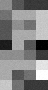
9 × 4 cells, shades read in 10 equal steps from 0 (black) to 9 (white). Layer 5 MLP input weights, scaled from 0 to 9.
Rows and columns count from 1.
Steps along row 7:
same same up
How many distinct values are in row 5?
4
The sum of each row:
12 23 19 22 10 16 26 22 15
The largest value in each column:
7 6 6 9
